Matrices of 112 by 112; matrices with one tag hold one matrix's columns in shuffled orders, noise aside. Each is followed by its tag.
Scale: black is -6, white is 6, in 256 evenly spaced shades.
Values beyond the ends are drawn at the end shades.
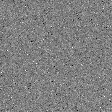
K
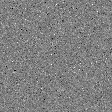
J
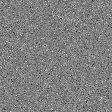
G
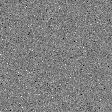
K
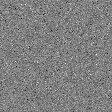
J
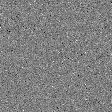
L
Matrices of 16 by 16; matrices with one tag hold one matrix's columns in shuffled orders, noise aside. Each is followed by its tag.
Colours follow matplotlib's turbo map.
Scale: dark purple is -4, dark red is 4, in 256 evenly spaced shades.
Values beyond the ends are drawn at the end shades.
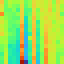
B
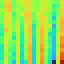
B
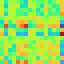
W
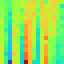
B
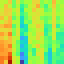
B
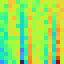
B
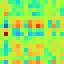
W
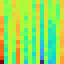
B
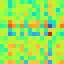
W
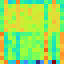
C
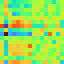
W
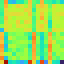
C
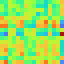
W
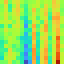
B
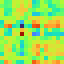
W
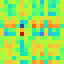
W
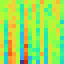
B
